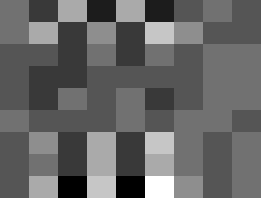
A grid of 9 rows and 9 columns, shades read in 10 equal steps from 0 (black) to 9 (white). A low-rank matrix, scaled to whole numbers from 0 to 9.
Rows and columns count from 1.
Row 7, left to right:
3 5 2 6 2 7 4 3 4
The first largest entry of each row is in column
3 6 4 8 3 1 6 4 6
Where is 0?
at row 9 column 3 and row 9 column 5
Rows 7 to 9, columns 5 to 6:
2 7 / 2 6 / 0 9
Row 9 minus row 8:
0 2 -2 1 -2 3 1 0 0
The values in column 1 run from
3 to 4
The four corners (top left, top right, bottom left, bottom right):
4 3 3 4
